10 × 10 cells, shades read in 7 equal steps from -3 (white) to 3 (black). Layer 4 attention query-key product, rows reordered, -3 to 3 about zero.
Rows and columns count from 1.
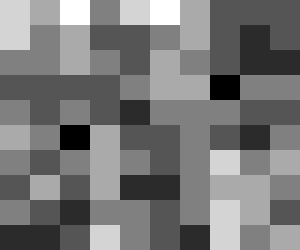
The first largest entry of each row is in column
8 9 9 8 5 3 2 5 3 1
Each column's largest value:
2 2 3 1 2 2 2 3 2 2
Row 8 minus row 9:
1 -2 -1 -1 2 1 0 1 0 -1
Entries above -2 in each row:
6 9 10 10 10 10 9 10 9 8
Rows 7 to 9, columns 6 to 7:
1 0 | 2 0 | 1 0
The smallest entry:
-3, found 2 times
